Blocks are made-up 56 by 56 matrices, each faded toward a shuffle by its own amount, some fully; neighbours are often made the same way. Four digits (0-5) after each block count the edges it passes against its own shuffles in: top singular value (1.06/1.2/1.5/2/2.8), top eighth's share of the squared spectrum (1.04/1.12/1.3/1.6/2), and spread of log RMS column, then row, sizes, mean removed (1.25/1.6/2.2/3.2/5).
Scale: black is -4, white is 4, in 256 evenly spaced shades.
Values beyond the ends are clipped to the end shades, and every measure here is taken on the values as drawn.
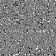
3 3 0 2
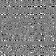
4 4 1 3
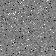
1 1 0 0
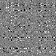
4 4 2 3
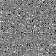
3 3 1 1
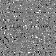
3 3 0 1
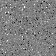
0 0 0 0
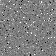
1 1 0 0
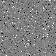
0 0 0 0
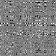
4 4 2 3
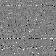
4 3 0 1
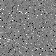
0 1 0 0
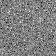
0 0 0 0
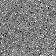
0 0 0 0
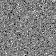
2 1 0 0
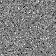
0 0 0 0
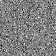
2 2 0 0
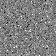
1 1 0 0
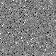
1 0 0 0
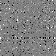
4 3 1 1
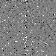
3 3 1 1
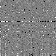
4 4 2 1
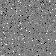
2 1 0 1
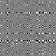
5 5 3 3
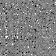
3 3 1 1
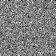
0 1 0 1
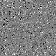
3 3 0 1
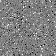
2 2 0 0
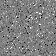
0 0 0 0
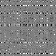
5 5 2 3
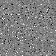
3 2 0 1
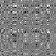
4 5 3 3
